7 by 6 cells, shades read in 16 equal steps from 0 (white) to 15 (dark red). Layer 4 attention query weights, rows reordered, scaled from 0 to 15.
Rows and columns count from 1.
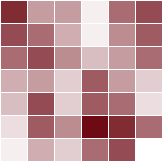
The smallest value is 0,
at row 7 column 6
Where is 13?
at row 1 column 1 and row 6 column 5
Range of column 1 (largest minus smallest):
12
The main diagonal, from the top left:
13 9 7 10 9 9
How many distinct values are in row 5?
6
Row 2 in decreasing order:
11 10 9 7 5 1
